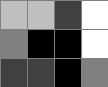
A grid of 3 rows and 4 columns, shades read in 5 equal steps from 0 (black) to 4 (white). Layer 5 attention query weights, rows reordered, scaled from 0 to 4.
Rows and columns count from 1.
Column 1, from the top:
3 2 1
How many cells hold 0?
3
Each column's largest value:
3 3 1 4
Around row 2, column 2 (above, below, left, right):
3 1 2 0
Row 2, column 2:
0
